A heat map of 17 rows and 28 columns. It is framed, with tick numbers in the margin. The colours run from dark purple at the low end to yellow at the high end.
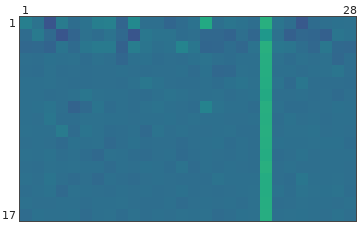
Odd lines: column 21. Roughest part: top right. Slope: none. Histogram: skewed, a long tail of high values. Seam: horizontal, 20% of the way down, the bottom part calmer.
